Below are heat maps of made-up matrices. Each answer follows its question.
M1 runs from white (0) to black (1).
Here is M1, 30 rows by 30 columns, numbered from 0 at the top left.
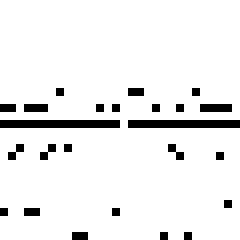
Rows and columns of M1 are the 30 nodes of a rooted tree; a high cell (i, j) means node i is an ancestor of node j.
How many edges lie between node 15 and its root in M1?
0
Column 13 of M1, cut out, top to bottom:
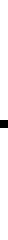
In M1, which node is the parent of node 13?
15
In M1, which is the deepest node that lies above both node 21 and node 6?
18
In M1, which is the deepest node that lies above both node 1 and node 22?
19
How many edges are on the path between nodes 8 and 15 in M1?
2
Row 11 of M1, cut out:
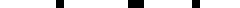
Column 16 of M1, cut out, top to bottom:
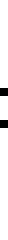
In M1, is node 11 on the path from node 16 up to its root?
yes
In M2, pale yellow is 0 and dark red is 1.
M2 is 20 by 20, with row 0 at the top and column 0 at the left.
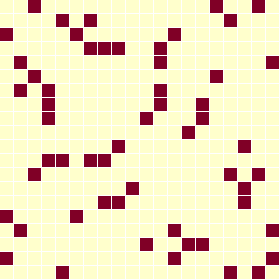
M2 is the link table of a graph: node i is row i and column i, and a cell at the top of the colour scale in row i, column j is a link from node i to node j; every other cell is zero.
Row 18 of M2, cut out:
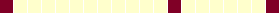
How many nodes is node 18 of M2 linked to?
3
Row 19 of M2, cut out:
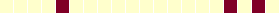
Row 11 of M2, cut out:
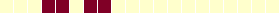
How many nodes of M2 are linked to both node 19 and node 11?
1
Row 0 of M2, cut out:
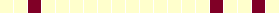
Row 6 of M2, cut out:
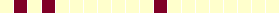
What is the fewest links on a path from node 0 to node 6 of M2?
5
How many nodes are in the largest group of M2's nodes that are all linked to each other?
3
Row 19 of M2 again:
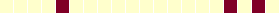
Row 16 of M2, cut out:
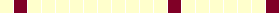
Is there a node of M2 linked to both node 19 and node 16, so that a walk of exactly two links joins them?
no
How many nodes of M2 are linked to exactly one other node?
1
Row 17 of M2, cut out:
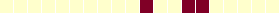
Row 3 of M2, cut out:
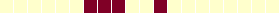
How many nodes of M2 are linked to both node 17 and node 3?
0
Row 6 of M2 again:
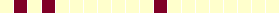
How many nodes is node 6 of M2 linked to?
3
